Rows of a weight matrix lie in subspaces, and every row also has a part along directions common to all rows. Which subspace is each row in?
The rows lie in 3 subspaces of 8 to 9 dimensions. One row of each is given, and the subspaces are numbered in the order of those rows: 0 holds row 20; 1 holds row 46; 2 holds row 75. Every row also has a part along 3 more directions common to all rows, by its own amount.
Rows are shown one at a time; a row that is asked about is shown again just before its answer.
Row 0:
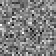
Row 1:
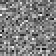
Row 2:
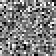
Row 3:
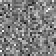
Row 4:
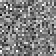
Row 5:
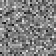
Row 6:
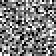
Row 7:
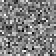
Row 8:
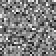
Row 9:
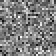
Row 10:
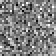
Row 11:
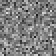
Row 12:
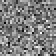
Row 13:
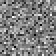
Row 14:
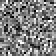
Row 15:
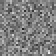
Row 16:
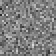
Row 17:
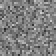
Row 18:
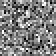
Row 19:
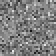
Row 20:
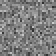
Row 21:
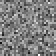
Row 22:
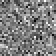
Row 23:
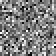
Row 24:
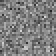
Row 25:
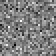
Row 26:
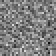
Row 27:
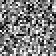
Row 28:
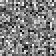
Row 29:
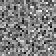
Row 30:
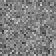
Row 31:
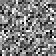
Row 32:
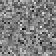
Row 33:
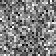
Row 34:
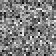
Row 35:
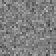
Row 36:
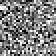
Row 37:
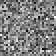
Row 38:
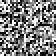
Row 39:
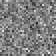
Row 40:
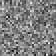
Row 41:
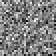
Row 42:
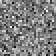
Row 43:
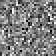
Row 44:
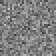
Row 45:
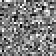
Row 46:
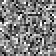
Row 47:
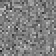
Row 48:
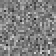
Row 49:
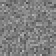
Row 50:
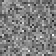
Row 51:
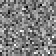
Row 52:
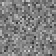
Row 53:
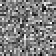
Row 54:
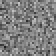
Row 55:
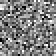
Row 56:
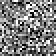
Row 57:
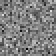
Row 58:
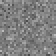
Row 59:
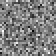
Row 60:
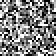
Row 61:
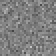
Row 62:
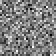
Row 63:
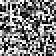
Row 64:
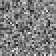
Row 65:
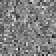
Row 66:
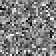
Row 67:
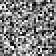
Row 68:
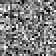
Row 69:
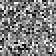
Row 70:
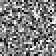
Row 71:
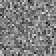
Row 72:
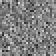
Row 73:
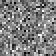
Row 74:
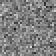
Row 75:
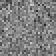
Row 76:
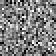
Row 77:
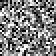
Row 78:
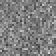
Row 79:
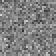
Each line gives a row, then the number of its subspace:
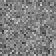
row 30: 0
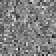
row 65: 0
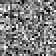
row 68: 0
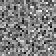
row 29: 2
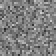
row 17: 2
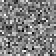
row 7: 0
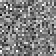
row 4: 2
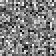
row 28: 2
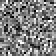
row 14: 2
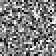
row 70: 2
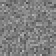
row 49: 0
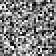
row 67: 1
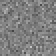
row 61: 2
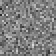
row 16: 2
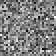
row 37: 1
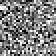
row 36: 2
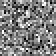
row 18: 2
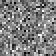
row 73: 2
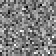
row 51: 1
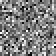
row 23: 1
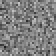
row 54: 1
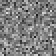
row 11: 2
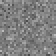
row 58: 0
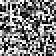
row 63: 0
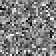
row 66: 1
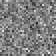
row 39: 0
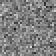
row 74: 0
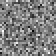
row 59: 1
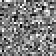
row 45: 0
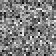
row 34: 0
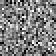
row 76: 2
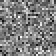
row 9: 1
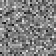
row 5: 2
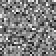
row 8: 2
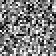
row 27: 1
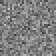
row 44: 0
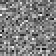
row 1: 1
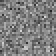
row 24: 2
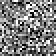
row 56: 1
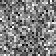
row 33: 1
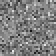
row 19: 1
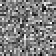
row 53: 0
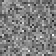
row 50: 0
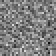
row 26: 1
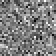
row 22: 0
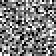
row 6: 1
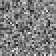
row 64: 0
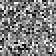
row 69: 2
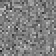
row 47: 2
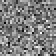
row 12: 0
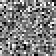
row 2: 2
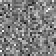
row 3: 2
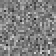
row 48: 1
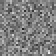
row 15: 1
